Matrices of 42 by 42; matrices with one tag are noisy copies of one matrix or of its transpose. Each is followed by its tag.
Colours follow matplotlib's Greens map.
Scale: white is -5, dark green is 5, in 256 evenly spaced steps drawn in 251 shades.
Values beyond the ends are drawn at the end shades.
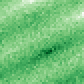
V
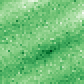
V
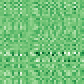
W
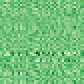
W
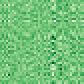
W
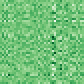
W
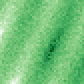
V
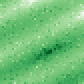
V
